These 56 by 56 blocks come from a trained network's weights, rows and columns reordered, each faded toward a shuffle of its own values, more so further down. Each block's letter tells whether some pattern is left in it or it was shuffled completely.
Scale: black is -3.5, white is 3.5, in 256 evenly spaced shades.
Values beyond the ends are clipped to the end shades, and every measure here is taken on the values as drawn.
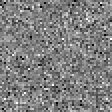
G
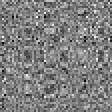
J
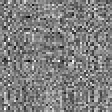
J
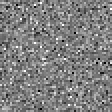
G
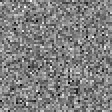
G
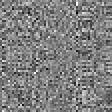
J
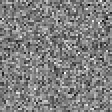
G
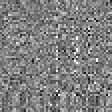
J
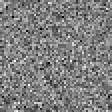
G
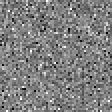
G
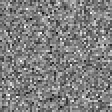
G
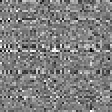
J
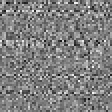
J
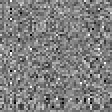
J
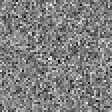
G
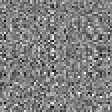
J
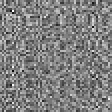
J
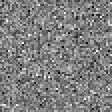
G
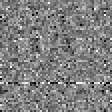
J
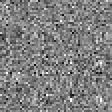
J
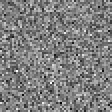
G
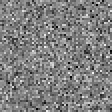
G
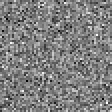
G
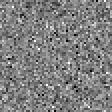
G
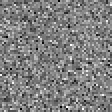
G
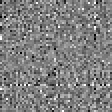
J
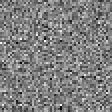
J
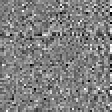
J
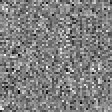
J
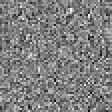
J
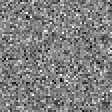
G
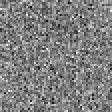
G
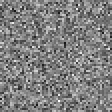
G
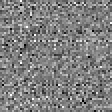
J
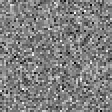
G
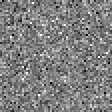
G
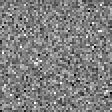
G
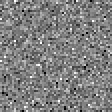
G
